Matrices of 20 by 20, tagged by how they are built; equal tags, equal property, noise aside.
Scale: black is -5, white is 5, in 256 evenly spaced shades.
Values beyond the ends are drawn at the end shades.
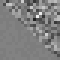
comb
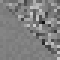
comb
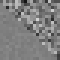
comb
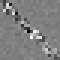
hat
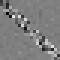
hat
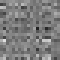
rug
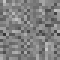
rug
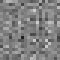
rug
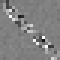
hat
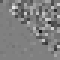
comb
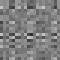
rug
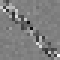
hat
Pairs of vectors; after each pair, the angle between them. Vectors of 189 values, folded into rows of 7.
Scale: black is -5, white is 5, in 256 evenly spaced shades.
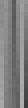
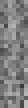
partly opposed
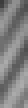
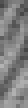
nearly parallel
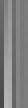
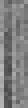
nearly opposite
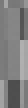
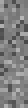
orthogonal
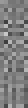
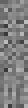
nearly opposite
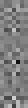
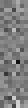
nearly parallel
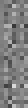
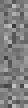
nearly parallel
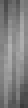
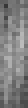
nearly parallel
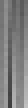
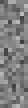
orthogonal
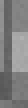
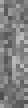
partly aligned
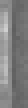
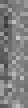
partly opposed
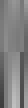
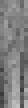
nearly parallel
